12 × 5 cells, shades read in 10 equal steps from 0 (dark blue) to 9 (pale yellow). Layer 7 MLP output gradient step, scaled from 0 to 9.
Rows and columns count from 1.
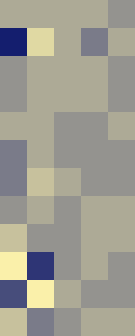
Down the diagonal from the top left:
6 8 6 6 6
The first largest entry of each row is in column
1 2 2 2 1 2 2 2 1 1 2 1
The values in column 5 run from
5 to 6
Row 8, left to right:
5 6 5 6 6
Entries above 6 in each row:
0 1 0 0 0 0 1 0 1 1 1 1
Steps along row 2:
up down down up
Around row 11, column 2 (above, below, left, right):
1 4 2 6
